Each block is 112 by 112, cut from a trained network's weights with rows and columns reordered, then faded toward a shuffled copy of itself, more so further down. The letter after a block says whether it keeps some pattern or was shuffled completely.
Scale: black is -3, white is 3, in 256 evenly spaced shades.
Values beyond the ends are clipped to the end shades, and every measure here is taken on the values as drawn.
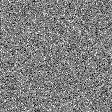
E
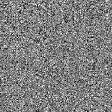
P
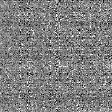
P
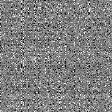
P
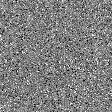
E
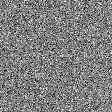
E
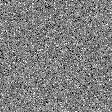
E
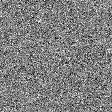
E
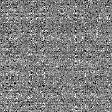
P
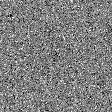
E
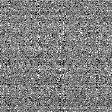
P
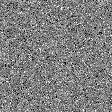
E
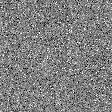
E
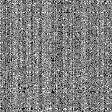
P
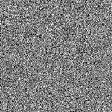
P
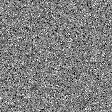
E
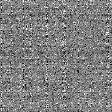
P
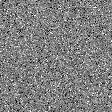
E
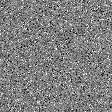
E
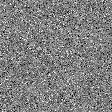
E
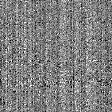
P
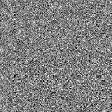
P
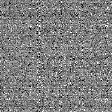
P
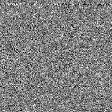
P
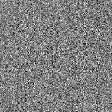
P
